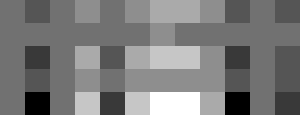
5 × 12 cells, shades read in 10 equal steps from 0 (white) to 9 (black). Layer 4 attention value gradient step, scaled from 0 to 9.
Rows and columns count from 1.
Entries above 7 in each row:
0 0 0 0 2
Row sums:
56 59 55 58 54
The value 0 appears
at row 5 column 7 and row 5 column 8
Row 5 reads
5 9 5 2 7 2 0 0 3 9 5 7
